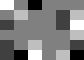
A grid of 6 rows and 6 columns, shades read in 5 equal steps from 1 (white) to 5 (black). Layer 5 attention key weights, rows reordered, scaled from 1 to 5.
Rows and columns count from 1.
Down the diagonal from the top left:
1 2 3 3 3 5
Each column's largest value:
4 5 5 3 4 5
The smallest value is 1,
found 3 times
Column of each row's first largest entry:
3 5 1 1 1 2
